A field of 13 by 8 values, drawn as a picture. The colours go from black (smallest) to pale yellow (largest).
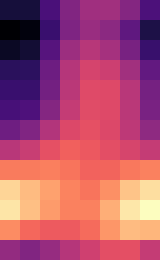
Ninth with the lowest average: top left. Lone odd cells: none. Calmest part: centre. Average level on the scale: 50%. Ninth with the highest average: bottom right.
